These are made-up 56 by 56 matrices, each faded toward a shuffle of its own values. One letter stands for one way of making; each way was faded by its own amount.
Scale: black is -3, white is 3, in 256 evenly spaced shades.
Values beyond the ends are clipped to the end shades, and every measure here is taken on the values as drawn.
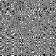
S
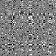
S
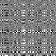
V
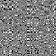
S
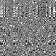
S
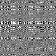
V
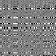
V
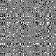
S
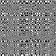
V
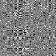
S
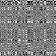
V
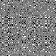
S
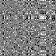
S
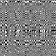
V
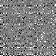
S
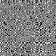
S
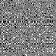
S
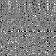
S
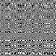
V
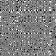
S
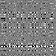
V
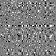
S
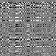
V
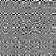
V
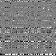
V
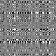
V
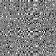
S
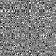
S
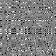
S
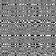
V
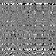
V
